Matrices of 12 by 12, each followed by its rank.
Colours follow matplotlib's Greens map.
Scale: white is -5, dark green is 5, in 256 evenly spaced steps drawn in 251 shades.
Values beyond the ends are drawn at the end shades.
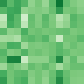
two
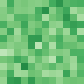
full rank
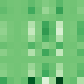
one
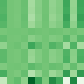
one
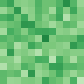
full rank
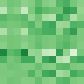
two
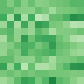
two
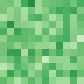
full rank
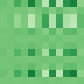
one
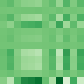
one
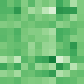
two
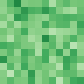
full rank
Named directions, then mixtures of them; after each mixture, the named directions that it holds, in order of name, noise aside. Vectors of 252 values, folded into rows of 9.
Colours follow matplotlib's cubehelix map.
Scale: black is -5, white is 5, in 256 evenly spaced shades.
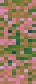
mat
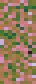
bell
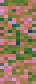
mat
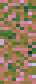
bell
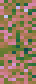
bell, mat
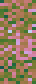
mat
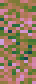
bell, mat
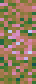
bell, mat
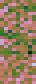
bell, mat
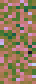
bell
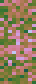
mat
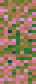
mat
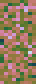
bell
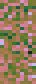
bell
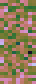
bell, mat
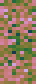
mat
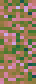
bell, mat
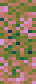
bell, mat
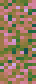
bell, mat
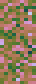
bell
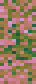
mat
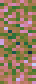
bell, mat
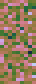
bell
